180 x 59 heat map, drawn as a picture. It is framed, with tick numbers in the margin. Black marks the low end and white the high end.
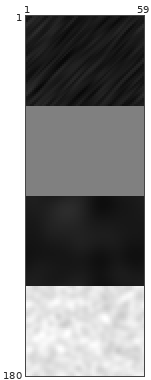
The table splits into 4 rows of 1 panel. Panel 1,1: very low, slanting up to the right, faint in contrast. Panel 2,1: middling, flat. Panel 3,1: very low, smooth, faint in contrast. Panel 4,1: very high, blotchy, faint in contrast.
